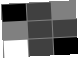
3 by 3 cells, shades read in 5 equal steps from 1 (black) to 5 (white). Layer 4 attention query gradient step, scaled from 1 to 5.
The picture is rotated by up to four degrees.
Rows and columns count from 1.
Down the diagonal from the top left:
1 2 1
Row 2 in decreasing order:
3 2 2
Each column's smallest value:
1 2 1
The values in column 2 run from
2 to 2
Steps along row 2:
down same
